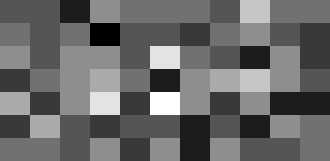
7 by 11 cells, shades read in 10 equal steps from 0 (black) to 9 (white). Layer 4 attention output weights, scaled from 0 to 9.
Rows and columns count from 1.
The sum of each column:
26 25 26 31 21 33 22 26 29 26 20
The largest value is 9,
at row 5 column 6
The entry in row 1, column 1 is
3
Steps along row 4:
up up up down down up up up down down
